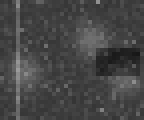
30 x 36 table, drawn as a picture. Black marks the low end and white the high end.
Odd lines: column 5. Histogram: skewed, a long tail of high values. Odd patch: lower, in the middle right. Bumps: three.
